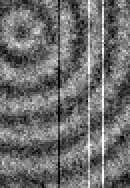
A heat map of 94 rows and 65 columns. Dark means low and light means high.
Neither half mirrors the other. Columns 30, 45 and 52 differ from the columns beside them. Concentric rings centre on the top left. No overall slope runs across the table. On average the colour sits 40% of the way up the scale.
